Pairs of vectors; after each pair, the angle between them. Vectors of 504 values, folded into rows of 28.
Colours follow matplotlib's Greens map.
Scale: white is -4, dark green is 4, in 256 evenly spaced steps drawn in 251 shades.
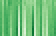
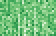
partly aligned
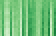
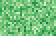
orthogonal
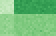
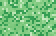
orthogonal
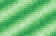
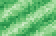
nearly parallel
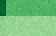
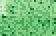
partly opposed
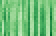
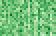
partly opposed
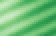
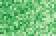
partly opposed
